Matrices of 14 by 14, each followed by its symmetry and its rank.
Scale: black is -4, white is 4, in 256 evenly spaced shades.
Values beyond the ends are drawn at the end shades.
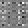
neither, rank two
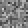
antisymmetric, full rank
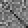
symmetric, full rank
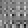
neither, rank two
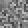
antisymmetric, full rank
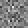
neither, rank three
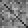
symmetric, full rank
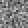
antisymmetric, full rank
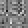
neither, rank three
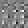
neither, rank two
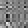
neither, rank two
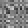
antisymmetric, rank two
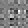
antisymmetric, rank two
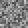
symmetric, full rank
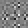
antisymmetric, rank two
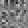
neither, rank three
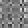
neither, rank two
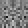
neither, rank three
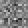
neither, rank three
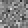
antisymmetric, full rank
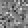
antisymmetric, full rank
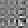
antisymmetric, rank two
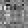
antisymmetric, rank two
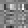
neither, rank two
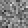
antisymmetric, full rank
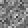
symmetric, full rank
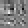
antisymmetric, rank two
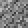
symmetric, full rank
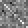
symmetric, full rank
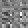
neither, rank three
